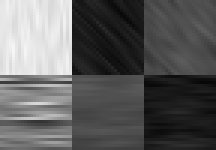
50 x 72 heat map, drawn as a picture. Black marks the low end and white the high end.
It is made of 2 by 3 panels. Panel 1,1: very high, streaked downward, faint in contrast. Panel 1,2: very low, slanting down to the right, faint in contrast. Panel 1,3: low, slanting down to the right, faint in contrast. Panel 2,1: middling, streaked across, strong in contrast. Panel 2,2: low, streaked across, faint in contrast. Panel 2,3: very low, streaked across, faint in contrast.
